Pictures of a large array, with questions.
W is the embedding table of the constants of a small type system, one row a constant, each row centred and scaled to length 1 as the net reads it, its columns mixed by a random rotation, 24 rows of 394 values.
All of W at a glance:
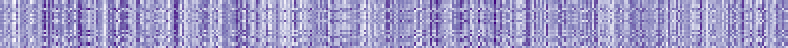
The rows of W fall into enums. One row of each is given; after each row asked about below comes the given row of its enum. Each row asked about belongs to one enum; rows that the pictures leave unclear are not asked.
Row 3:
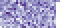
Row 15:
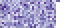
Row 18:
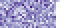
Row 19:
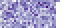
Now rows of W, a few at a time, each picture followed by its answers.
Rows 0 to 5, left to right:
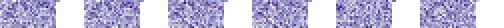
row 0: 19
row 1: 19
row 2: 3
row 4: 15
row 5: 18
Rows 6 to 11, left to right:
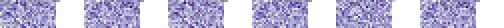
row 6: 3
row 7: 19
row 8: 3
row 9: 19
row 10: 18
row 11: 19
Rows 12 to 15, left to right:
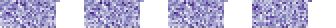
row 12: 3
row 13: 3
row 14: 3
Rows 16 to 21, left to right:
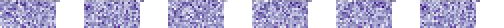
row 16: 3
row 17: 15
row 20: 19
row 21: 15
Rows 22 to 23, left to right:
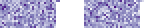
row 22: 15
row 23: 18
